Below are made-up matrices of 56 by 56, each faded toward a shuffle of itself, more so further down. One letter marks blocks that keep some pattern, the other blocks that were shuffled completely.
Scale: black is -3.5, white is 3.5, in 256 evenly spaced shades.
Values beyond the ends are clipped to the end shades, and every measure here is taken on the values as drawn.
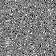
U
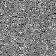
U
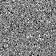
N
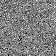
N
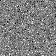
N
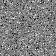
N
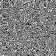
U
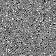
N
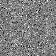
U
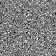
U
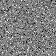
N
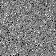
N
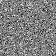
N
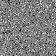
U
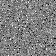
N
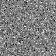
U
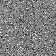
U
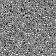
U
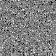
U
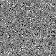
U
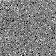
U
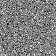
N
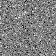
U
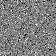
N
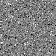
U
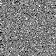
U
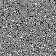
U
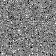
U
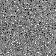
N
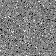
U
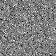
U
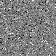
N
